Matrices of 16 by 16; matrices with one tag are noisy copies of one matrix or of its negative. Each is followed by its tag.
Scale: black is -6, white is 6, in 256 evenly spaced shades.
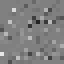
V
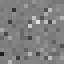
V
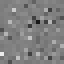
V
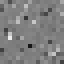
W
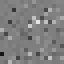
V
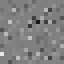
V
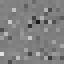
V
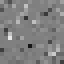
W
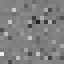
V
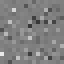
V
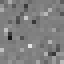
W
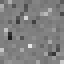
W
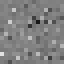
V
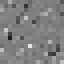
W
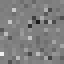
V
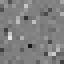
W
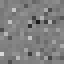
V
